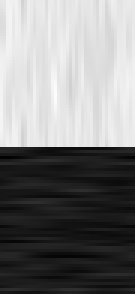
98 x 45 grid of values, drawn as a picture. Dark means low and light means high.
The table splits into 2 rows of 1 panel. Panel 1,1: very high, streaked downward, faint in contrast. Panel 2,1: very low, streaked across, faint in contrast.
